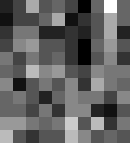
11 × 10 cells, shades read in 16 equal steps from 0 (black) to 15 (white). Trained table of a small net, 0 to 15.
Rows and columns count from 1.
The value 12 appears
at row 10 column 6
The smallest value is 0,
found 3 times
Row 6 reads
6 5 11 8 9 5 4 8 7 7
